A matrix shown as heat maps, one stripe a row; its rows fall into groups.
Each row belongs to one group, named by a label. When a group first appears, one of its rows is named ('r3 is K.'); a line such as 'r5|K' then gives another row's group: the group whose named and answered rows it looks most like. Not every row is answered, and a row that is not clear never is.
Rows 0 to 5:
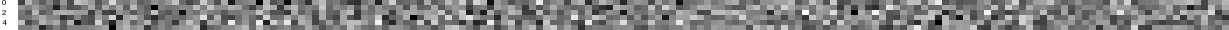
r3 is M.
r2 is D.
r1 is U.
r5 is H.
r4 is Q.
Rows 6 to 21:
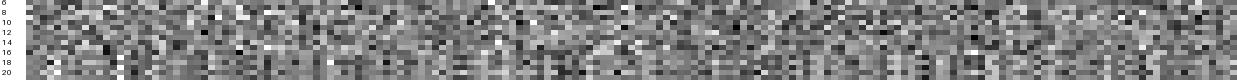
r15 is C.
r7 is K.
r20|K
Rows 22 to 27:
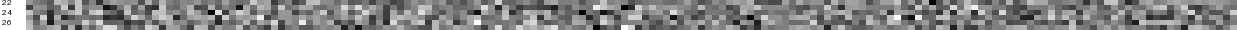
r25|C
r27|K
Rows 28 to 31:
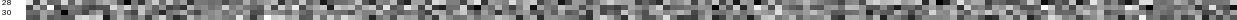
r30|U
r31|C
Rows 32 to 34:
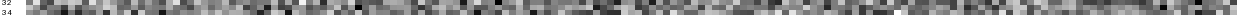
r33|K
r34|U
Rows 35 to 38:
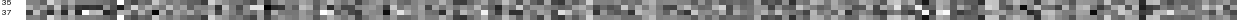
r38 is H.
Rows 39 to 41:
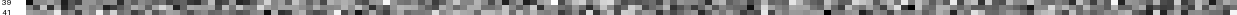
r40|C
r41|K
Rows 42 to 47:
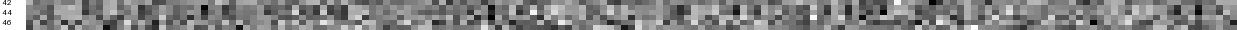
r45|D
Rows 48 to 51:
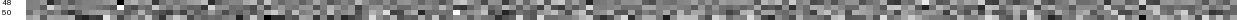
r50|M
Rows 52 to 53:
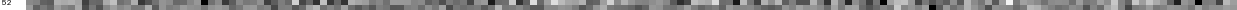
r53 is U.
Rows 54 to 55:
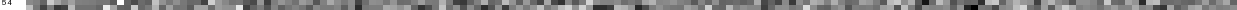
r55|K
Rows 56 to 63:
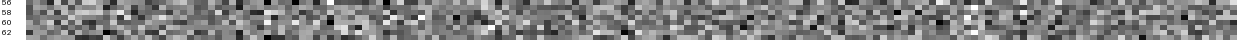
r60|Q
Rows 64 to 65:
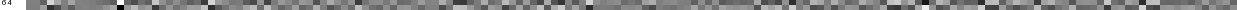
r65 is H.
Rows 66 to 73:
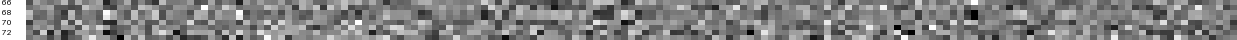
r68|K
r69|K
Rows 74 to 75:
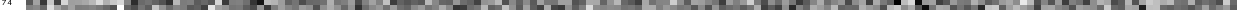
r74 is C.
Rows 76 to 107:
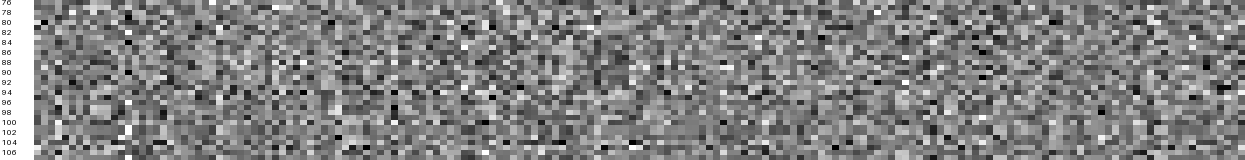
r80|Q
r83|M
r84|H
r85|M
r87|U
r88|Q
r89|U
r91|K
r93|M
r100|Q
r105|K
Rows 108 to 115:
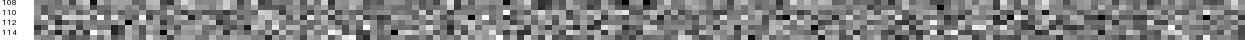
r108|U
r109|U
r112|H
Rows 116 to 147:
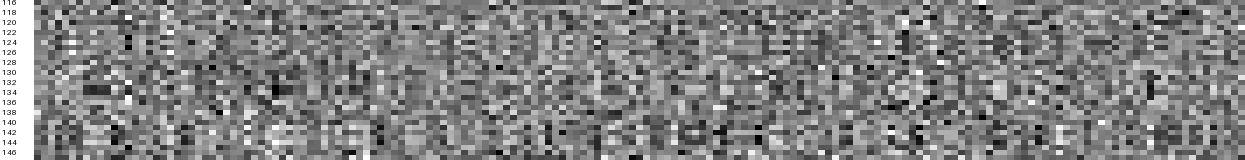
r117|K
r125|H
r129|D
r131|K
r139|K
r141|C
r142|D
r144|C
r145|H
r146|D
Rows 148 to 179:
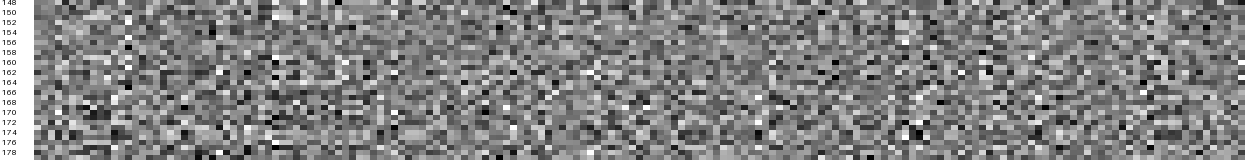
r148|Q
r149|U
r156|U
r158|K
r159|C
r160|K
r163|K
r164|Q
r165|H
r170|Q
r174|C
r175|C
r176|C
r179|D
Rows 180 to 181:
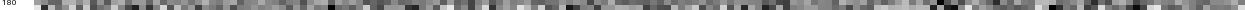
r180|U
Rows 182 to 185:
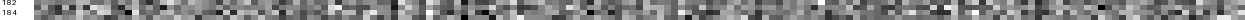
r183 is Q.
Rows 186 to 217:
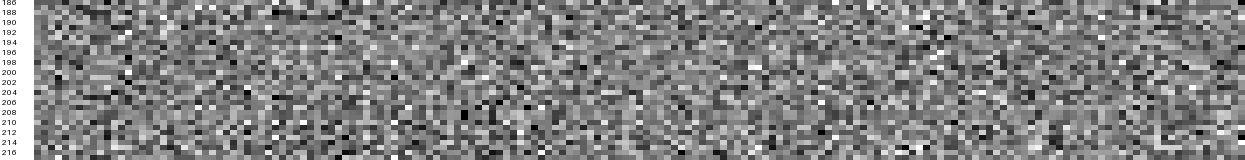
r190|D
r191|C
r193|Q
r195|Q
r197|H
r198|M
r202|H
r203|M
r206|D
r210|Q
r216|D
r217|Q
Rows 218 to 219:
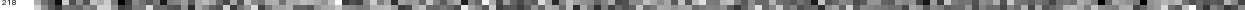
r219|M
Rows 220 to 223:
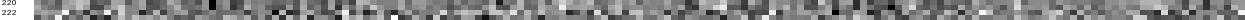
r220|D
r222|K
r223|Q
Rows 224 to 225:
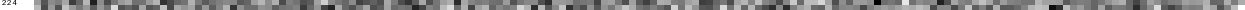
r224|U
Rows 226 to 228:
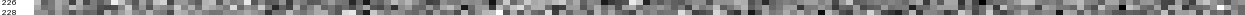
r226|K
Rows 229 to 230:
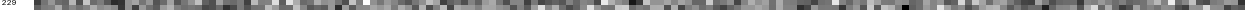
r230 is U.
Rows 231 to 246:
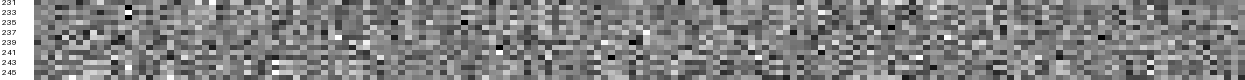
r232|H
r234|H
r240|D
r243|C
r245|C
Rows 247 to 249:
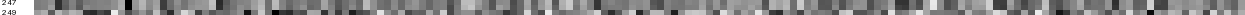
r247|H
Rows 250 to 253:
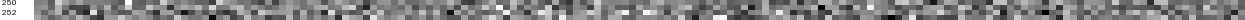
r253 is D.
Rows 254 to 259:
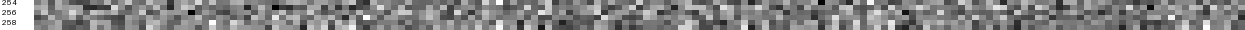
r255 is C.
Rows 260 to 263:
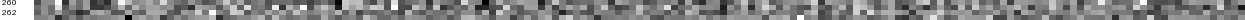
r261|Q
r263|H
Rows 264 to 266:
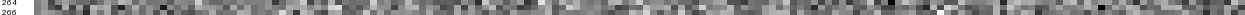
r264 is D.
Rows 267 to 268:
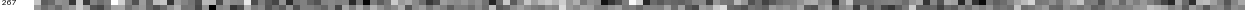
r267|K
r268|D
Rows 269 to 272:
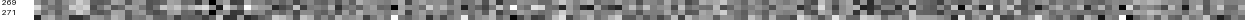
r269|D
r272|M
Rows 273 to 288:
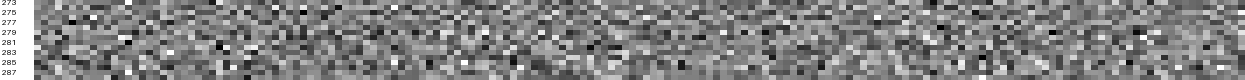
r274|Q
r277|U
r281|H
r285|M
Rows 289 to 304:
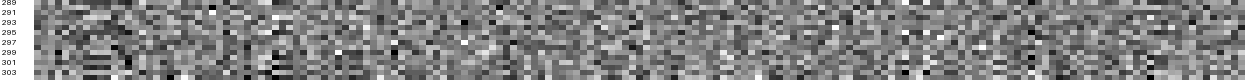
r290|D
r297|M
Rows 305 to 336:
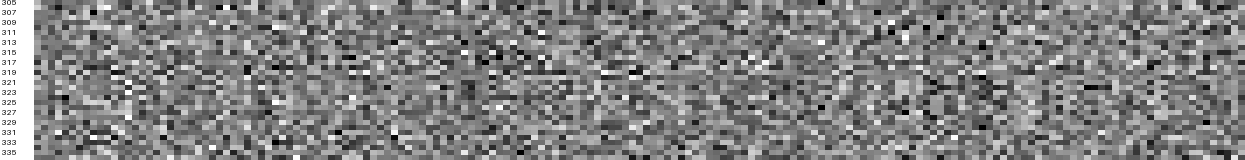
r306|M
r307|U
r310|C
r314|K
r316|D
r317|Q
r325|C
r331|Q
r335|M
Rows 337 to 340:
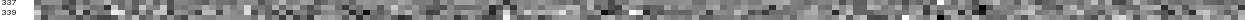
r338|K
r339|K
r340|U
